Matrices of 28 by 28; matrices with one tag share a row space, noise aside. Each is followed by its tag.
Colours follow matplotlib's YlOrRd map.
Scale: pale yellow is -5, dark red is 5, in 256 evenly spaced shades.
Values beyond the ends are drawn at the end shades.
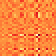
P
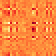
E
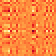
E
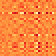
P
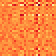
P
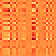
E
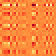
E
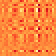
P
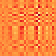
P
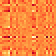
E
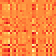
E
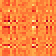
E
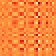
P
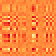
E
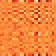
P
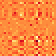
P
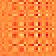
P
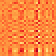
P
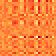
P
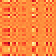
E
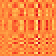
P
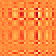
P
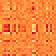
E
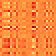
E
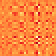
P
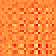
P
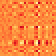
P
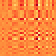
P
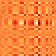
P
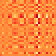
P
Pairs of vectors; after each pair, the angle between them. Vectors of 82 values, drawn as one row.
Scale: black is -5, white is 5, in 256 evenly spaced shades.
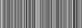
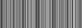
nearly opposite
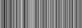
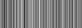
nearly parallel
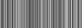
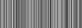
nearly opposite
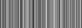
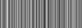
partly aligned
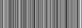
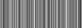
nearly opposite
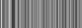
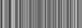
nearly opposite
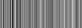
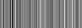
nearly parallel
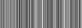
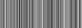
nearly parallel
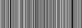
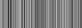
partly aligned
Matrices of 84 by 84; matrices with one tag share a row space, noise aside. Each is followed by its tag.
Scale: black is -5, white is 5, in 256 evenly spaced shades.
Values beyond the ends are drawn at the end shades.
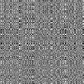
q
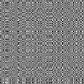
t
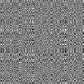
q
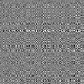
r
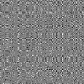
t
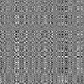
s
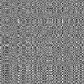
t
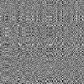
t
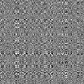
s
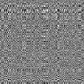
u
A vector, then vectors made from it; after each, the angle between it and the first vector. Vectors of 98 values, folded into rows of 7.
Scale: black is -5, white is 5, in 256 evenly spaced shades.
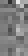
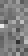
orthogonal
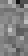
nearly opposite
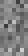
partly opposed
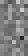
partly aligned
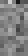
nearly opposite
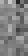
nearly opposite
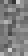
partly aligned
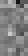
nearly opposite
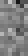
nearly opposite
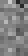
nearly opposite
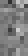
nearly parallel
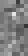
partly opposed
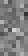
partly aligned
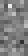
orthogonal
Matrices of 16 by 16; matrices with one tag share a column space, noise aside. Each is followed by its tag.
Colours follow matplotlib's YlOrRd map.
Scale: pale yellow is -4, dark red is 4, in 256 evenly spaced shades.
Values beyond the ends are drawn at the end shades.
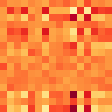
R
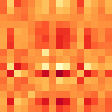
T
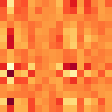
T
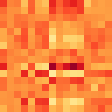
T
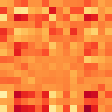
R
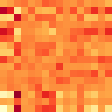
R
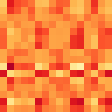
T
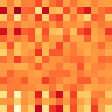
R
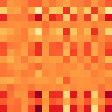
R
